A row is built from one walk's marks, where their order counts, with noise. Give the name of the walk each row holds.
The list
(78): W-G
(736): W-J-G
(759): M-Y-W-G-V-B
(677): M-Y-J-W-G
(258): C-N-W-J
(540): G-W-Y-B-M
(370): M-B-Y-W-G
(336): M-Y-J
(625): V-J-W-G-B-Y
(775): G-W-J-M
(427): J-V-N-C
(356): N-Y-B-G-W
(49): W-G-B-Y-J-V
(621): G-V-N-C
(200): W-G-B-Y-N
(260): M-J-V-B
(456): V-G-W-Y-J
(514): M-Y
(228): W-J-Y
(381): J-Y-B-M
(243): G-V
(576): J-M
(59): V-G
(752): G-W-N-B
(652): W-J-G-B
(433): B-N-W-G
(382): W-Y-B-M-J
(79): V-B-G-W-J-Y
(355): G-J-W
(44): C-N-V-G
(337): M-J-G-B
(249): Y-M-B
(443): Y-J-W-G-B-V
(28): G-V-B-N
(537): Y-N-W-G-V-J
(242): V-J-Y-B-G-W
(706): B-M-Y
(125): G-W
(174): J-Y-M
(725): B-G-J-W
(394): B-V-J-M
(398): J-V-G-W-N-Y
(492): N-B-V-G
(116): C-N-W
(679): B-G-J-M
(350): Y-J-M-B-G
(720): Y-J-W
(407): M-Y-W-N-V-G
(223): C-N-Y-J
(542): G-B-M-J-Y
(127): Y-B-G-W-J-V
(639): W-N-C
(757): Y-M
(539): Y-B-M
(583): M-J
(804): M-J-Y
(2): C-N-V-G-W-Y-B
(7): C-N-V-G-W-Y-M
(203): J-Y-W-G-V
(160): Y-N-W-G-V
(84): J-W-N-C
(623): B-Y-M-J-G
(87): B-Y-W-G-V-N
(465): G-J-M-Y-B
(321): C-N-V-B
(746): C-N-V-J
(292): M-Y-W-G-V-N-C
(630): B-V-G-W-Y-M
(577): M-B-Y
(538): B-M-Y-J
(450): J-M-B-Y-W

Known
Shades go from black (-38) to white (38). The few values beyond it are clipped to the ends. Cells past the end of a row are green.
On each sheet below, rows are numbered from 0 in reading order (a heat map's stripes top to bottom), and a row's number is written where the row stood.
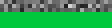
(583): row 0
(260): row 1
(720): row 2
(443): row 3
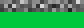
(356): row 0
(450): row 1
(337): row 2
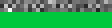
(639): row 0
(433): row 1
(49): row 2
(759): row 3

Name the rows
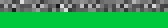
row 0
(652)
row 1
(258)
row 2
(44)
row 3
(537)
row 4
(242)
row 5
(79)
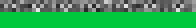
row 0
(465)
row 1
(292)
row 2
(87)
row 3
(78)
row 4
(577)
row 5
(223)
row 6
(116)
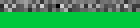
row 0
(407)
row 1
(174)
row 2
(243)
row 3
(127)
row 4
(538)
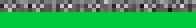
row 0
(28)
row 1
(160)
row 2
(398)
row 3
(752)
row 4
(203)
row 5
(492)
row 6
(757)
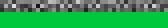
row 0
(706)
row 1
(125)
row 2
(350)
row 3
(630)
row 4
(576)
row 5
(456)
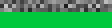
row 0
(746)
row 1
(775)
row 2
(355)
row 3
(370)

